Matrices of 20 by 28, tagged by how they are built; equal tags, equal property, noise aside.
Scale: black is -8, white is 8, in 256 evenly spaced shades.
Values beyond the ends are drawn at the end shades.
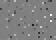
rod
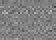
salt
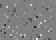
rod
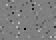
rod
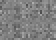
salt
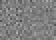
salt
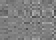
salt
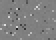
rod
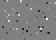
rod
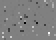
rod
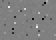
rod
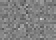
salt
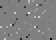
rod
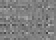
salt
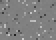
rod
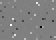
rod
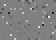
rod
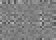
salt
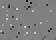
rod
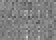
salt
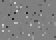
rod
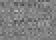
salt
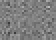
salt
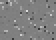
rod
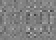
salt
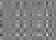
salt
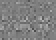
salt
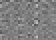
salt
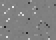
rod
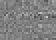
salt
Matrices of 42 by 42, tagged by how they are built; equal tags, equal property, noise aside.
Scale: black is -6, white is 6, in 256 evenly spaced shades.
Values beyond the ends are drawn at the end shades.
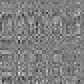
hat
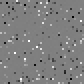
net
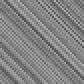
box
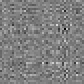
hat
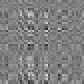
hat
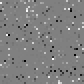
net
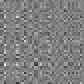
hat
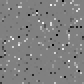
net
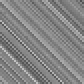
box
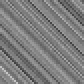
box
